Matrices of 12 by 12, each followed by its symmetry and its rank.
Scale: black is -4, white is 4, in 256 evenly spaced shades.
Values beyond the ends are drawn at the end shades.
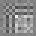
symmetric, rank two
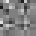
antisymmetric, rank two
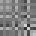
symmetric, rank two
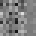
neither, rank two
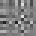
antisymmetric, rank two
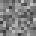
antisymmetric, full rank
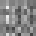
neither, rank two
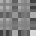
symmetric, rank one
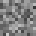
antisymmetric, full rank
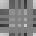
symmetric, rank one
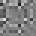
antisymmetric, rank two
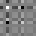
symmetric, rank one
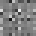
antisymmetric, rank two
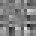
antisymmetric, rank two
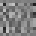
neither, rank two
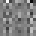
neither, rank two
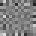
antisymmetric, rank two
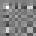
symmetric, rank two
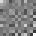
symmetric, rank two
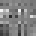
neither, rank two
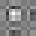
symmetric, rank one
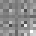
symmetric, rank two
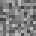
antisymmetric, full rank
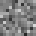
antisymmetric, full rank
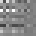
neither, rank two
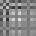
symmetric, rank one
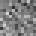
antisymmetric, full rank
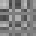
symmetric, rank one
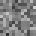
antisymmetric, full rank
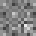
symmetric, rank two
